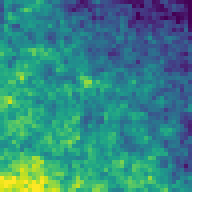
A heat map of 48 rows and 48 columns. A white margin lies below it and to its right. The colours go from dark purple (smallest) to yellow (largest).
Ninth with the highest average: bottom left. Stripes: none. Average level on the scale: 50%. Slope: up to the bottom left.
